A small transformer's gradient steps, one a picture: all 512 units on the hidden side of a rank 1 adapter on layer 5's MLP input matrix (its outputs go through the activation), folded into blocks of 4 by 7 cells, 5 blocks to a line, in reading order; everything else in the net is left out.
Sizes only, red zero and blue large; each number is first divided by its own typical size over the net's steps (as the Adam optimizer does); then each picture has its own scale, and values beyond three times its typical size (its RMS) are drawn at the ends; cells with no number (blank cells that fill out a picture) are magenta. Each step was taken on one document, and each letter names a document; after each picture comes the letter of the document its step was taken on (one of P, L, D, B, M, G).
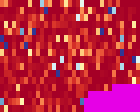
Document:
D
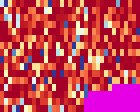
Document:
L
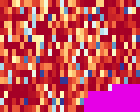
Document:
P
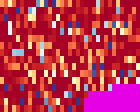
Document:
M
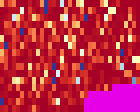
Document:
D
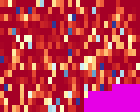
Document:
M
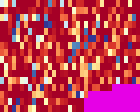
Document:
L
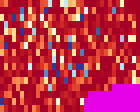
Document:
D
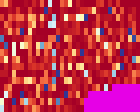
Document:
D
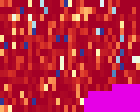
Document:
D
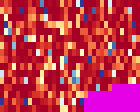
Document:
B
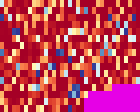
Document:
L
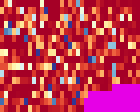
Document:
B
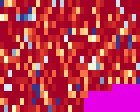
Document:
L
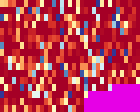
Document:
M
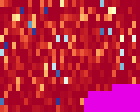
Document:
D
